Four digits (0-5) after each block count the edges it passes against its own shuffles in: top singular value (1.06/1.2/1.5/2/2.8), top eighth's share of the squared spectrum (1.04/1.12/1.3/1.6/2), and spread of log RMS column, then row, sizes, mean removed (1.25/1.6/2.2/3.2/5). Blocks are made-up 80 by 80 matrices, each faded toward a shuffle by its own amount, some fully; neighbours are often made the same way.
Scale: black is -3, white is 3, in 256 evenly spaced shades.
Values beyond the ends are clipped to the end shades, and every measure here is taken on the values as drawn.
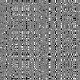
5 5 4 3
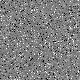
0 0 0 0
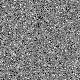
0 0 0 0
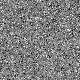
0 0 0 0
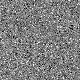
0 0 0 0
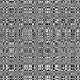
5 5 4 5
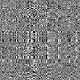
5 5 3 3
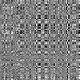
5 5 4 4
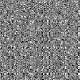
4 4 3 2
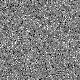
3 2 0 0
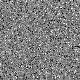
2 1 0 0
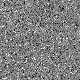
0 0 0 0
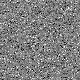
2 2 0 0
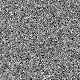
0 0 0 0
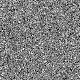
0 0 0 0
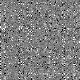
2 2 3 2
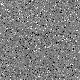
1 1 0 0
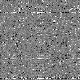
4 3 1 2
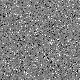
1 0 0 0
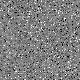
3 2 0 0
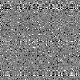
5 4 2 3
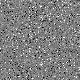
2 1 0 0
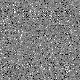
3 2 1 1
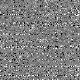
2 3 2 3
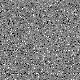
1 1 1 2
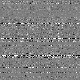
3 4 1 4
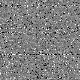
2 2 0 2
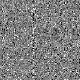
3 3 2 1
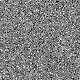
2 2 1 0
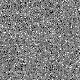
3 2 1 0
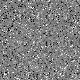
3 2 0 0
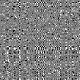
5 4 3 3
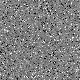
1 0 0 0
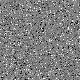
2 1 0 0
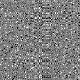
4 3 2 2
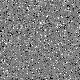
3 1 0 0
